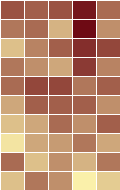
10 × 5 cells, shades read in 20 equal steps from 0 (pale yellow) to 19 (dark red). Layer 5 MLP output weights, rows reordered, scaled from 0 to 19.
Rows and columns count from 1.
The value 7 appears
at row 8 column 3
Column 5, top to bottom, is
11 8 14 9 12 8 12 6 10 3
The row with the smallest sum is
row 10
